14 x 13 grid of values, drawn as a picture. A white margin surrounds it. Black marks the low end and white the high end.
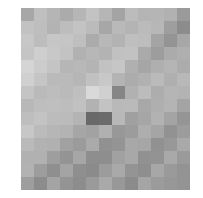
Mirror symmetry: none. Odd patch: rougher, in the centre. Grain: diagonal, up to the right. Average level on the scale: 70%. Calmest part: middle left. Slope: up to the top left. Roughest part: centre.
